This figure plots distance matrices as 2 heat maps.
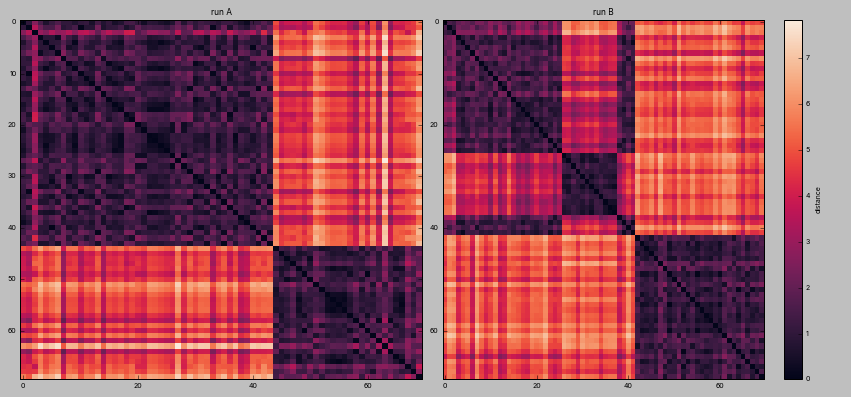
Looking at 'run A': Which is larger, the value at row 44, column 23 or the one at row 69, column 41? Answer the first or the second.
the second
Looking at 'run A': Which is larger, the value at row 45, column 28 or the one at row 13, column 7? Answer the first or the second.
the first
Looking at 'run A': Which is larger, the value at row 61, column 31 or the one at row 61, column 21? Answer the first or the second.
the first
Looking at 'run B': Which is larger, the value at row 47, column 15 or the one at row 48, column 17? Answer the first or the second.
the first
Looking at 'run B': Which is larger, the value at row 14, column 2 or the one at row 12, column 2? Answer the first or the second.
the second
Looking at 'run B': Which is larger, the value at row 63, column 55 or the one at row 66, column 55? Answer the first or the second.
the first
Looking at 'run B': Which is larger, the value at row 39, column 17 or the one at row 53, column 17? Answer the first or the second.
the second
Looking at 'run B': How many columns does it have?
70
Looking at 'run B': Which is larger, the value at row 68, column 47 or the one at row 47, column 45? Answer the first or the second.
the first
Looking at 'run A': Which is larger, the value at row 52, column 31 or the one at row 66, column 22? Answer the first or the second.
the first
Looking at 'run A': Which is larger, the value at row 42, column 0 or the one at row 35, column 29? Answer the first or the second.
the first
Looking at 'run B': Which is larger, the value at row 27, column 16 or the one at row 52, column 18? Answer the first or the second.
the second
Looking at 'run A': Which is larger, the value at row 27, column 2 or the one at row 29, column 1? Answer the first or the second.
the first
